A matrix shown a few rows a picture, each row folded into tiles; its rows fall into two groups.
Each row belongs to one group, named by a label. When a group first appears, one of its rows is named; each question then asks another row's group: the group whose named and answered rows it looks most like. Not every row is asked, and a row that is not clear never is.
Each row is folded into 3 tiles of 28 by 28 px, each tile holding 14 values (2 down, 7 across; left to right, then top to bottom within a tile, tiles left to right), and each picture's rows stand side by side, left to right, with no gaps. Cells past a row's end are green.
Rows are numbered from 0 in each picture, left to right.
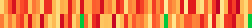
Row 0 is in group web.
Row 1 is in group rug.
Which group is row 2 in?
web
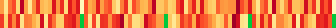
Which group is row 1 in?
web
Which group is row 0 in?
rug
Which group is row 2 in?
web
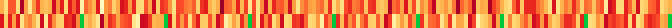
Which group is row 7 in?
web
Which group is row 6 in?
web
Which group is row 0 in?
rug
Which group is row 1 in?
web
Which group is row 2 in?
rug
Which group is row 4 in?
rug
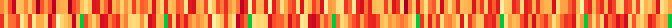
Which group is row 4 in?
web
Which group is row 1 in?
web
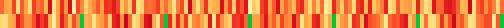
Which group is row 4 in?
web
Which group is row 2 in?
rug
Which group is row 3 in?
web
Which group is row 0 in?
web
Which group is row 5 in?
web
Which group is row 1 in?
web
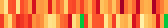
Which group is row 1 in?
rug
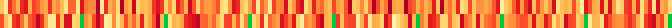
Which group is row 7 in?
web
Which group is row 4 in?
rug
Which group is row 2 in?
web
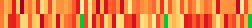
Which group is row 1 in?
rug
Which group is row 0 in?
rug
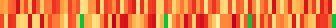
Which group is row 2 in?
web
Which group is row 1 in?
web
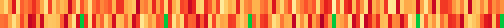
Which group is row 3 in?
rug
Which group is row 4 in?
web
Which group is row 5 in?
web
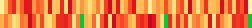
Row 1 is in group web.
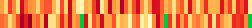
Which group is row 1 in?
rug
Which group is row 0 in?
web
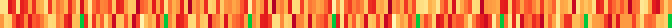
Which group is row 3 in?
rug
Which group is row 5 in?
web
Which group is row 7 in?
web
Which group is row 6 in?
web
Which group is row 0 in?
web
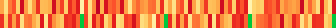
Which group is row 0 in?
rug
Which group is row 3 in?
web
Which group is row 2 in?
rug
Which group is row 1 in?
rug
